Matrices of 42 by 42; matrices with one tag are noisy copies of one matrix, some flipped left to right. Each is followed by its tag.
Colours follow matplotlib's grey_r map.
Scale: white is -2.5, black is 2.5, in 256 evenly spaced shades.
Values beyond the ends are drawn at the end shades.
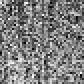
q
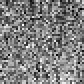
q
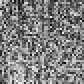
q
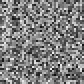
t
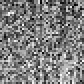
q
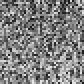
q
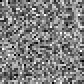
t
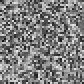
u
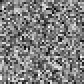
u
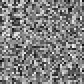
t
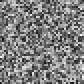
u
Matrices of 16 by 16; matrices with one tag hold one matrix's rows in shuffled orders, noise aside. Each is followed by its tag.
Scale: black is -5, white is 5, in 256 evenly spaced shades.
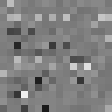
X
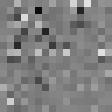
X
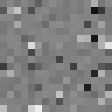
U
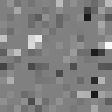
U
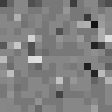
U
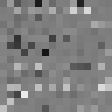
X
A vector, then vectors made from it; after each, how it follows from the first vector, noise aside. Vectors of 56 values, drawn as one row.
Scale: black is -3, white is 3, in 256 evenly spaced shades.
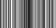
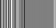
partly zeroed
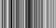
sign-scrambled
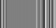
partly zeroed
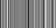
partly zeroed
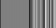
partly zeroed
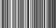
sign-scrambled
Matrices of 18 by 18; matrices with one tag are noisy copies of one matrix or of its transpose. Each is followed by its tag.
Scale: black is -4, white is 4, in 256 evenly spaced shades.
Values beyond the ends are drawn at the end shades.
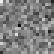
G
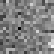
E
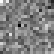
G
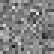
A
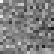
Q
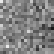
Q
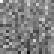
Q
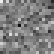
G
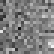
E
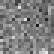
E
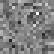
A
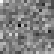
G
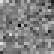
G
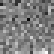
E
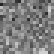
E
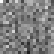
Q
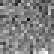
E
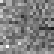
Q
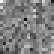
G
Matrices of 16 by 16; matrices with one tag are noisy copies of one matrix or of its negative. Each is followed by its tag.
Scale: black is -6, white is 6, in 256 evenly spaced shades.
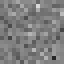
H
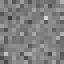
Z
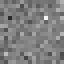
Z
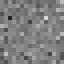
Z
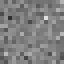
Z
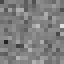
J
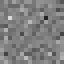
Z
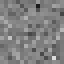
H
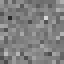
Z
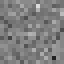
H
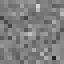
H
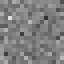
Z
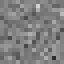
H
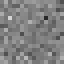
Z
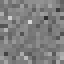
Z
